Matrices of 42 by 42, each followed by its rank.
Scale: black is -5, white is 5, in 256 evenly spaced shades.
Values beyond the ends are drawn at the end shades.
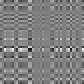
one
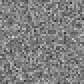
full rank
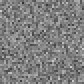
full rank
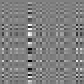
one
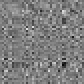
five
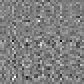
five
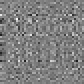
five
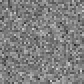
full rank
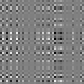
one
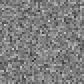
full rank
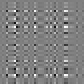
one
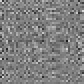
five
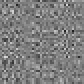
five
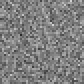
full rank
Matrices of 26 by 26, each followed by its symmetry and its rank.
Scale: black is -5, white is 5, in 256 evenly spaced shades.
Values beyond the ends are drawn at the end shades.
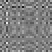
antisymmetric, rank two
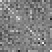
symmetric, rank five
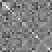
symmetric, rank five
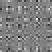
antisymmetric, rank two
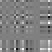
symmetric, rank one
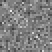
symmetric, full rank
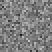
neither, full rank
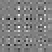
antisymmetric, rank two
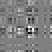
antisymmetric, rank two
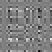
antisymmetric, rank two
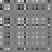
symmetric, rank one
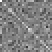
symmetric, rank five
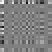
symmetric, rank one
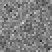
symmetric, full rank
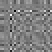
antisymmetric, rank two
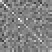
symmetric, rank five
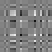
symmetric, rank one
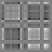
symmetric, rank one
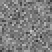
symmetric, full rank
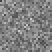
symmetric, full rank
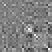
symmetric, rank five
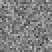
neither, full rank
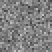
neither, full rank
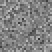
symmetric, full rank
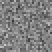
neither, full rank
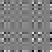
symmetric, rank one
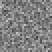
neither, full rank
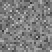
symmetric, full rank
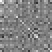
symmetric, rank five
